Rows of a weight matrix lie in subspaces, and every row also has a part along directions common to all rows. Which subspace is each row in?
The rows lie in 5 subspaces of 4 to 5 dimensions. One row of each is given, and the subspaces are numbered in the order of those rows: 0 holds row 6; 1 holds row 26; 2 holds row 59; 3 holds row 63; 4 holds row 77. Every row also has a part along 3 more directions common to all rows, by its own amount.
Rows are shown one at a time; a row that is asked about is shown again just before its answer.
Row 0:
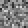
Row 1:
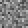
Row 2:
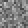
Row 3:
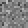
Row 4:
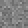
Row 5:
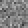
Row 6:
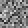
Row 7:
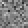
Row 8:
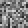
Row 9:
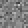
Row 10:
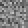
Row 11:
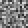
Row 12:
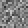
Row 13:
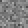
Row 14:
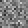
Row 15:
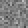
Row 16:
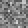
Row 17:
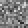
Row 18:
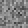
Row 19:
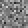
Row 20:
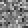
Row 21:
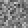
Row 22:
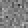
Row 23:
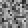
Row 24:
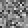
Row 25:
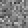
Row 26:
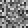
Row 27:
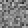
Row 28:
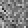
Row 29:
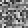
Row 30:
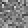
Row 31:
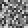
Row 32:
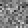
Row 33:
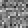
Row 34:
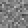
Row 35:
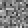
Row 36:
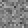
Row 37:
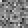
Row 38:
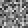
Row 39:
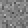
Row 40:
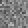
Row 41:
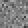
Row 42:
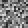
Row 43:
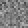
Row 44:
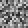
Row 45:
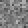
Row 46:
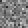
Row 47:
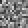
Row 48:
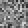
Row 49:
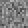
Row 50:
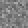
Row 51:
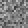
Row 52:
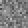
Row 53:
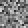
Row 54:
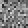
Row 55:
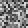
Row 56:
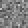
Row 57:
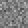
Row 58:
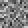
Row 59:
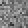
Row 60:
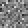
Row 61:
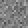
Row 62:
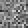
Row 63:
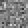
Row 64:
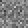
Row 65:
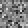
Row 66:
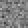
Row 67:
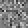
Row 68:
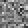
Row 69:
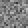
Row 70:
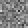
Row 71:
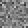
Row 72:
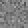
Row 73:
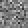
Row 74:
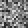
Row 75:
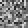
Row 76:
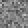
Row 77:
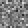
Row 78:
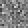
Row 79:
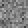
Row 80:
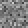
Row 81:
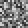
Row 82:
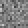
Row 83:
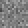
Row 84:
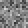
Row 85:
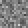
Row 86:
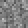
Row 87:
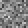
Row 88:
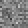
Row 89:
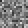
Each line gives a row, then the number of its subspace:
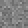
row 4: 2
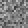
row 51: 0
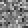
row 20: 1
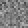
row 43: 3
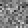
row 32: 3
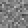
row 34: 4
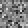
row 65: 4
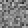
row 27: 1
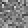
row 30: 3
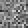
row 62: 4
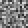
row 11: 4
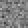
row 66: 4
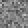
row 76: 4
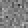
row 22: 1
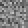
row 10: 3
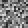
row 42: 3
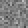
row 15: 1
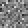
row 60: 4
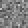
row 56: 3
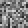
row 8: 4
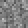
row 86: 1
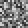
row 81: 1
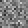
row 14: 2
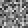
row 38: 0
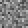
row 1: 1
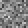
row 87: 3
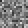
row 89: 2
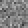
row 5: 3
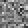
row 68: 1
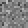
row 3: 4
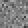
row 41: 0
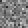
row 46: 2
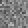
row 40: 2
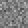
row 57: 3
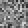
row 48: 4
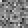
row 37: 2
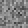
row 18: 0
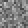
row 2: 1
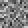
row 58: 0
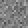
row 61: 0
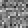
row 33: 3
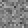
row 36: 2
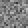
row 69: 0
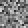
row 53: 3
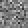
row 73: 4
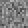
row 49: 4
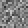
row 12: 0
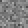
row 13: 2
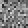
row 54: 0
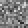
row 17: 3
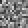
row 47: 2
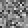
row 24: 4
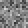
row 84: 1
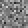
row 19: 0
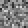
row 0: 0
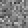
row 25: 0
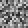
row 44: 0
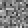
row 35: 3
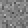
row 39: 3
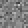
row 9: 3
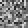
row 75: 0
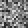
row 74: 4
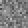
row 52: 2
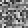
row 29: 1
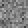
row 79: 2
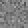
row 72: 3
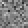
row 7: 1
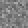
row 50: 4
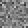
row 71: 1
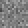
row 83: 4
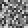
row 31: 0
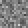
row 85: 2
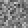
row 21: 0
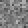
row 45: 1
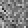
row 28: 2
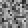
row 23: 1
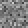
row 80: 1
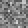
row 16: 1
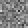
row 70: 4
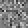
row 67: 4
